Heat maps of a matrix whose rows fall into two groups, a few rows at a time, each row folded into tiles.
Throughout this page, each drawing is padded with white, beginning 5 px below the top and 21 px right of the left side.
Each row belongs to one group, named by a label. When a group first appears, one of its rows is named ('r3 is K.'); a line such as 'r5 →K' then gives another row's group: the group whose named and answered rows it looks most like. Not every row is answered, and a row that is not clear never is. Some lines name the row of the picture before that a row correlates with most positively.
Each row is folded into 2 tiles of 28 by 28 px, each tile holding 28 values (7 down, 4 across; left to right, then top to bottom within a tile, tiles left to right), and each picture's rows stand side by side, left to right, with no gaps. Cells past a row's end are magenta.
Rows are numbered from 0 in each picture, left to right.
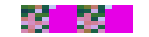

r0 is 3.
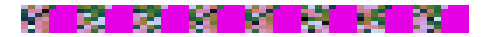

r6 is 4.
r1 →3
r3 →4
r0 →4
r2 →3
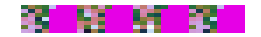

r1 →4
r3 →3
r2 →4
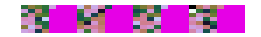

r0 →3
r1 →4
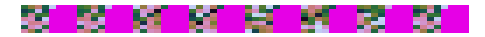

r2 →4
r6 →3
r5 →4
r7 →3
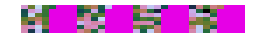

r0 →4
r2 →4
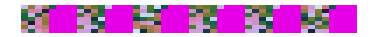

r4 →3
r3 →3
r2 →4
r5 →4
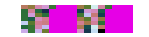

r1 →4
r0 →4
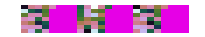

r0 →3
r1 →4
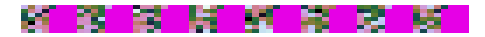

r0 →4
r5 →3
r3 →4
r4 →4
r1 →3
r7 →4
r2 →3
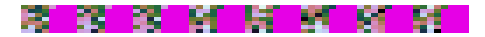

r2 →3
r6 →4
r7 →4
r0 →3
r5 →4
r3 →4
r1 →3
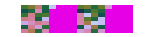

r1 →3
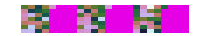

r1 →3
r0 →3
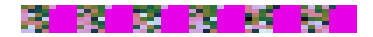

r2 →3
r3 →3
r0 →3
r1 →3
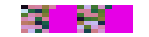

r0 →3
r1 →4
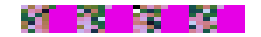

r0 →4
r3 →3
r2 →3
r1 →3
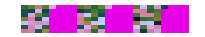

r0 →3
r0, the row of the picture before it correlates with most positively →3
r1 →3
